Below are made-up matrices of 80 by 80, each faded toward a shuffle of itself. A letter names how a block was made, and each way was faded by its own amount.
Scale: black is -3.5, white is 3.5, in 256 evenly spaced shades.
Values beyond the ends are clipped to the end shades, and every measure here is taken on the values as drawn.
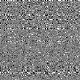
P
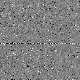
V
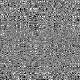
P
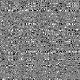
P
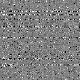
P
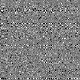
P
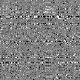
P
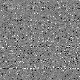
V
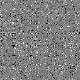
V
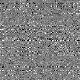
P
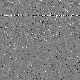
V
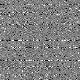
P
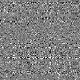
P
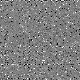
V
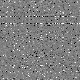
V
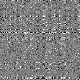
P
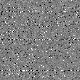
V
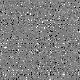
V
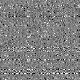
P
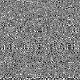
P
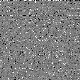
V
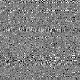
P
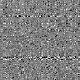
P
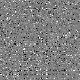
V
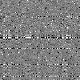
P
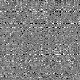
P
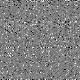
V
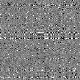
P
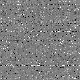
V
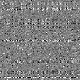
P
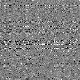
P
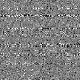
P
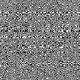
P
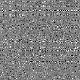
P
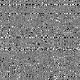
P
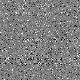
V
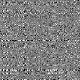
P
